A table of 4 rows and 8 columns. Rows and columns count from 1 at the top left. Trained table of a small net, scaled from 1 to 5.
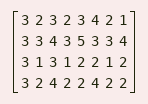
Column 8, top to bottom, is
1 4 2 2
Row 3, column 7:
1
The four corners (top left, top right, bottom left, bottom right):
3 1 3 2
